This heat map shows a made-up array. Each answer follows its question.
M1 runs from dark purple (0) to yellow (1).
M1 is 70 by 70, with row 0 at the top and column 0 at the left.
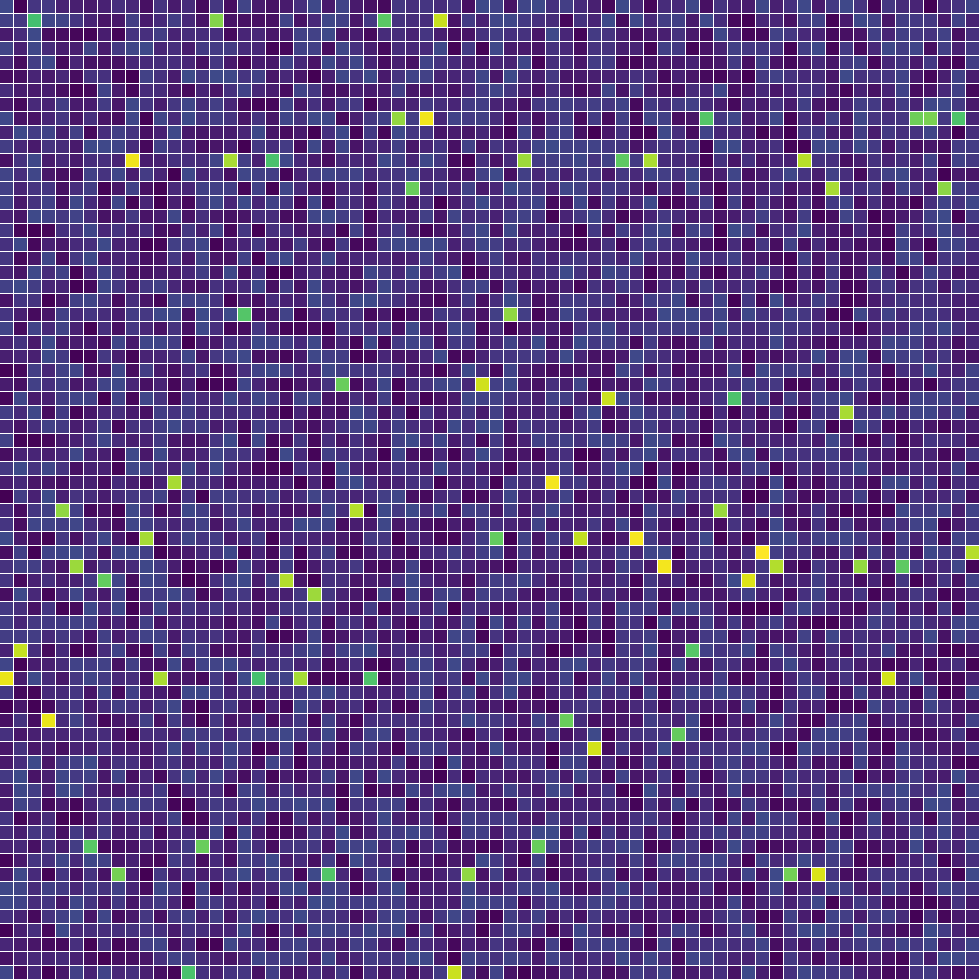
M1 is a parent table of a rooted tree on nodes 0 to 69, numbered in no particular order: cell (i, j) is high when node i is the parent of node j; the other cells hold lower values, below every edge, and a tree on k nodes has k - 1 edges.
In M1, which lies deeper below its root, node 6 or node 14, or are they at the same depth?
the same depth
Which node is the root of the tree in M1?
62
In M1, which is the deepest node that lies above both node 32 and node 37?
11
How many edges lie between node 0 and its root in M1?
5
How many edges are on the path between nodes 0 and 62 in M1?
5
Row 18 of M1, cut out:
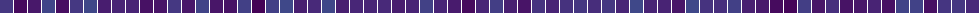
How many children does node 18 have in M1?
0
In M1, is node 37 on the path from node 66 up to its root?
no
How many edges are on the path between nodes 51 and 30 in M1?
21
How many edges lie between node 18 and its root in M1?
5
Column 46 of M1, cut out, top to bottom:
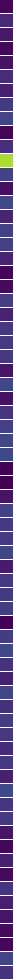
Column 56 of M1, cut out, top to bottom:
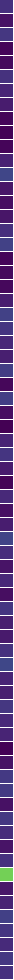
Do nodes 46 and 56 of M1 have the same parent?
no
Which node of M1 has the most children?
11
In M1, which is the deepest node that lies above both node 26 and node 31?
48
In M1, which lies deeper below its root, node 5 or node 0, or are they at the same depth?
node 5
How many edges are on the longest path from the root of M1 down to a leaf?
23
